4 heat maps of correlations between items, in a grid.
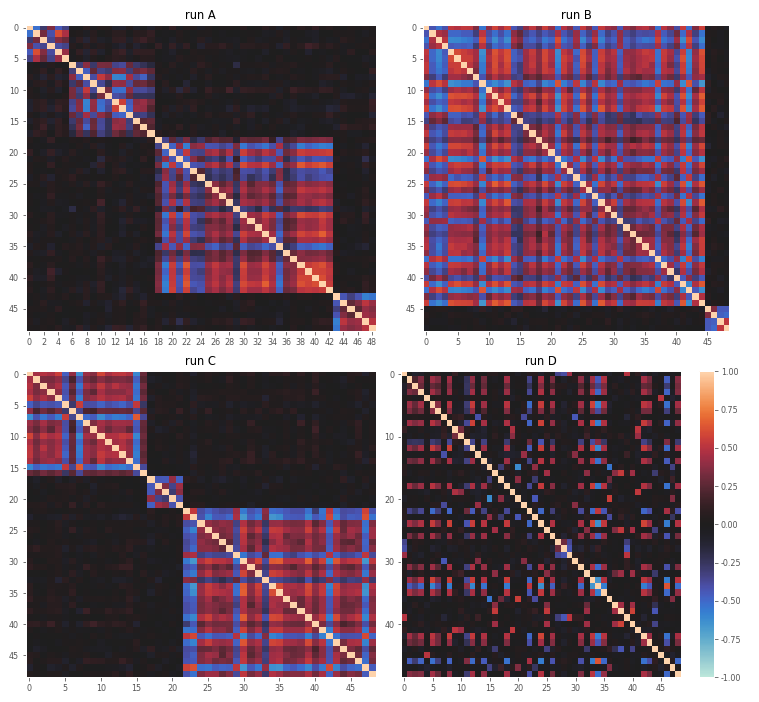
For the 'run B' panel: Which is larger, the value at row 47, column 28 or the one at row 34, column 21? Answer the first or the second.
the first
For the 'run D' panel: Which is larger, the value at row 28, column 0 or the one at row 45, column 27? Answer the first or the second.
the second
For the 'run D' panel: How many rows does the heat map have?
49
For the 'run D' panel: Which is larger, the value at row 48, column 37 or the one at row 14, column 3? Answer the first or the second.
the second
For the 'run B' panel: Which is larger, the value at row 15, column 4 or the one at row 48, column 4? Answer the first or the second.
the second
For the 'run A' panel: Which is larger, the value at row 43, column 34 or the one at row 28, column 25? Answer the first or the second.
the second
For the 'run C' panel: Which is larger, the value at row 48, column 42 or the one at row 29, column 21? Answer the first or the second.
the second
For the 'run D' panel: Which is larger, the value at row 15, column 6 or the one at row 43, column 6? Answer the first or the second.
the second
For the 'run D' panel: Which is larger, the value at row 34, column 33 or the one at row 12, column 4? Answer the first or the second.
the second
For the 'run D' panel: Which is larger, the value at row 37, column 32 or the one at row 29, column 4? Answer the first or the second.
the first
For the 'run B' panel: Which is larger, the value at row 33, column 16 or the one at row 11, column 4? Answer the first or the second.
the second
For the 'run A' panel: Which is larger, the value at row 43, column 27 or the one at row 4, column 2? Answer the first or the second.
the second
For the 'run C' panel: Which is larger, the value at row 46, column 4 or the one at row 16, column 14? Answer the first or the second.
the second
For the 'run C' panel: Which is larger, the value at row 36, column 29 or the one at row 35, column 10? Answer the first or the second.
the second
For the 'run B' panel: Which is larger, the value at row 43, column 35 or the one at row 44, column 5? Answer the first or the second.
the second
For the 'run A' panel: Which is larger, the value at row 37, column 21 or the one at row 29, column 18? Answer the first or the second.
the second
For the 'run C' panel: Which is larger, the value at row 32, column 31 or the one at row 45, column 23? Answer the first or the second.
the first
